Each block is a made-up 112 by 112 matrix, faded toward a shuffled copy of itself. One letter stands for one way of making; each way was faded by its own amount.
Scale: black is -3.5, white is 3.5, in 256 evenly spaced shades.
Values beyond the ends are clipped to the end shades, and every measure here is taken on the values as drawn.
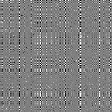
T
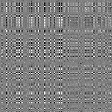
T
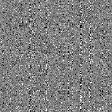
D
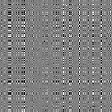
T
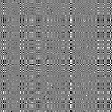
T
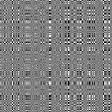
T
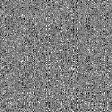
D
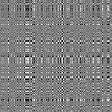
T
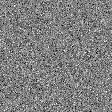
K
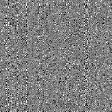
D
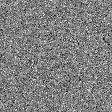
K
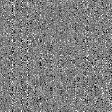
D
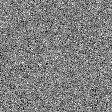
K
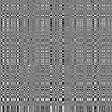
T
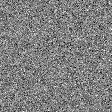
K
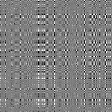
T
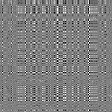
T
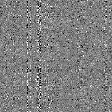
D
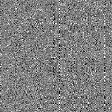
D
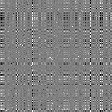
T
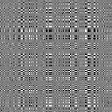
T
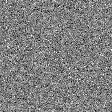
K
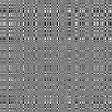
T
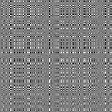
T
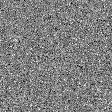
K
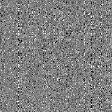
D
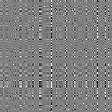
T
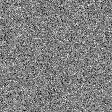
K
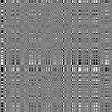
T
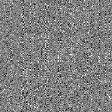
D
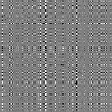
T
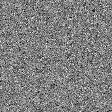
K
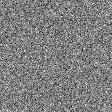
K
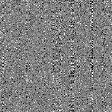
D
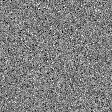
K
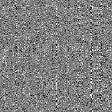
D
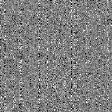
D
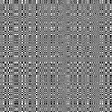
T
